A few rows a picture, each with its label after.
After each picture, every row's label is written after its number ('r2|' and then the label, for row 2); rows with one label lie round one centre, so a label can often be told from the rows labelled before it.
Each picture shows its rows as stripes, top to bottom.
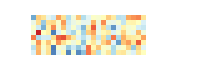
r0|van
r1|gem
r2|gem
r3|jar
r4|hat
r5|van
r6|jar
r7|jar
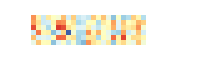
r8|gem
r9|hat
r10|hat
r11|jar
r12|hat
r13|jar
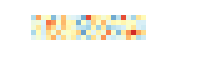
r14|jar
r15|gem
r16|gem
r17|van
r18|gem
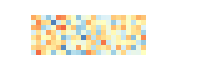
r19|hat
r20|jar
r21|hat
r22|gem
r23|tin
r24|gem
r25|tin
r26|jar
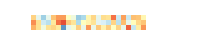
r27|hat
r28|hat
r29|tin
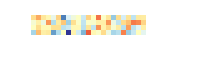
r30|tin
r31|van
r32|tin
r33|jar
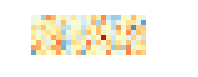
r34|gem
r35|gem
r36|tin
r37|tin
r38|gem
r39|tin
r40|tin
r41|van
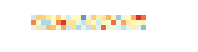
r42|van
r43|hat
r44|gem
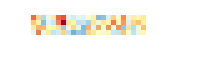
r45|hat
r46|hat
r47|tin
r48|jar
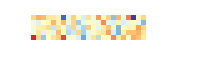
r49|tin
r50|gem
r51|van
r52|van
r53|hat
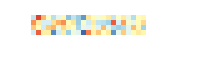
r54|jar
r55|hat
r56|gem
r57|jar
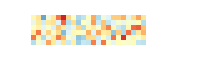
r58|hat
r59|gem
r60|van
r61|tin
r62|hat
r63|gem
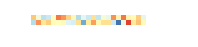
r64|hat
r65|van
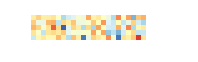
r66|tin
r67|gem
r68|tin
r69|gem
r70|van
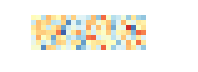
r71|gem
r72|jar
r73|tin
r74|tin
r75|jar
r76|van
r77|gem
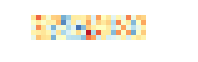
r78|tin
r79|tin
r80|jar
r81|tin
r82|jar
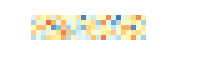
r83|van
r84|gem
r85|jar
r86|hat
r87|gem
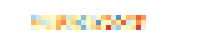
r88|van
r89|hat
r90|van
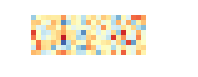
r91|van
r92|tin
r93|gem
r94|hat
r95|hat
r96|tin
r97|jar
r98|hat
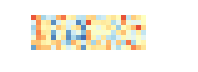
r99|hat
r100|jar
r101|van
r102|jar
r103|jar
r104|tin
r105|van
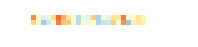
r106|hat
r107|hat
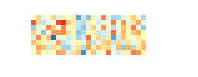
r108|gem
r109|hat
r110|gem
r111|hat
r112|jar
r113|tin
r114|tin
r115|van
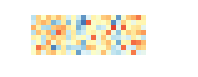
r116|van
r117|jar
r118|hat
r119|van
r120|gem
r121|van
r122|jar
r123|gem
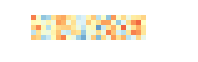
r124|hat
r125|van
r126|hat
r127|van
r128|hat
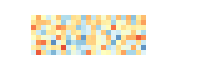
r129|tin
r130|tin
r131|hat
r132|gem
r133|van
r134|jar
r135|gem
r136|jar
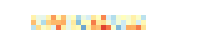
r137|gem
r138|gem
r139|van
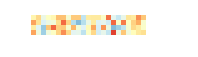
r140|van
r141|hat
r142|gem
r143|hat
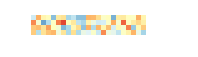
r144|jar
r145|hat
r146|tin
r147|gem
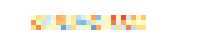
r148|hat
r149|hat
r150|tin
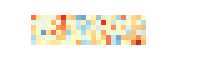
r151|hat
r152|gem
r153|hat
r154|gem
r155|van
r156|van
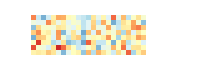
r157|hat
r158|gem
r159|van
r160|tin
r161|van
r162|jar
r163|hat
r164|tin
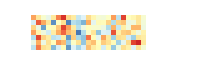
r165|hat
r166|jar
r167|hat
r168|hat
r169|jar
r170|van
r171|jar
